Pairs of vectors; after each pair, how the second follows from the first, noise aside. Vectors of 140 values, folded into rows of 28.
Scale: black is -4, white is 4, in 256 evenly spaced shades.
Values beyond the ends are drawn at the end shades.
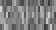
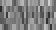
negated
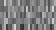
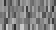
negated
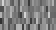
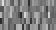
copied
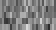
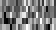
scaled up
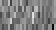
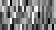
scaled up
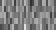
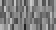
negated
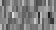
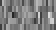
negated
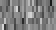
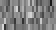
copied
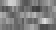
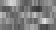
copied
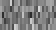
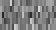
copied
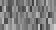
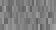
shrunk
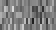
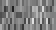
negated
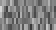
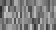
negated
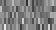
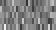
copied
